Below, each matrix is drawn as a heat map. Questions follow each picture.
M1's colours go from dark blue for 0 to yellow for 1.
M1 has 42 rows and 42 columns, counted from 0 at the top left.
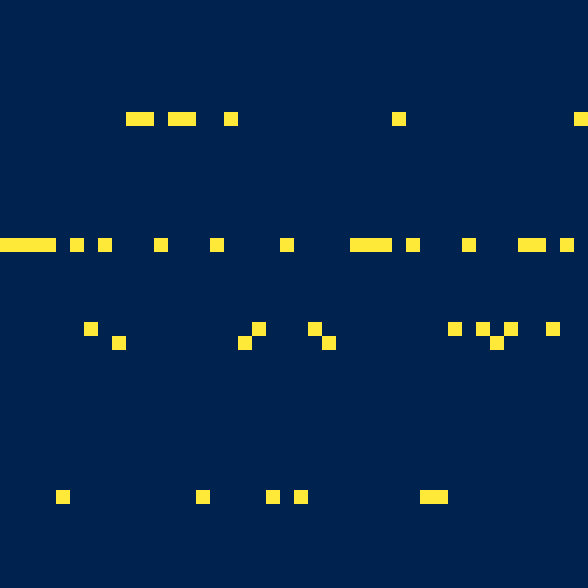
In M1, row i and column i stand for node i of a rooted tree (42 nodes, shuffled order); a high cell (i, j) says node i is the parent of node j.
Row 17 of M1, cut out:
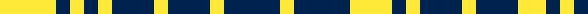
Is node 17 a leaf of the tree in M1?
no
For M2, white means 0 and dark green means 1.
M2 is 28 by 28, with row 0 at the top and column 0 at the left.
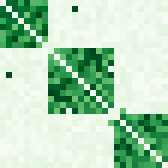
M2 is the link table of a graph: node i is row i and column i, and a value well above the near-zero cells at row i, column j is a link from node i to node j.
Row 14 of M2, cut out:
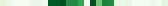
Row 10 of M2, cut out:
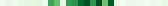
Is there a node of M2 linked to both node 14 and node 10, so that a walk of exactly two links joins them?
yes
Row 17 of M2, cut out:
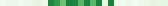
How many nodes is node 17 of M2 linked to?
10
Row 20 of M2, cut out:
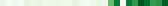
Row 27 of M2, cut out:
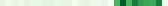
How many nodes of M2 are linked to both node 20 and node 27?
7
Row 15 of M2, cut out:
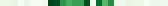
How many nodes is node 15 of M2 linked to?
10
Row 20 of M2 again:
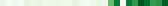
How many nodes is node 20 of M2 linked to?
9
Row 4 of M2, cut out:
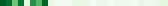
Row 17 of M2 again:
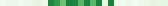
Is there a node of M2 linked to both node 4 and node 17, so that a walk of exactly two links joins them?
no
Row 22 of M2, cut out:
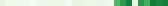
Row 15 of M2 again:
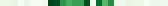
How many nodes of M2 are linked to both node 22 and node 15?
0
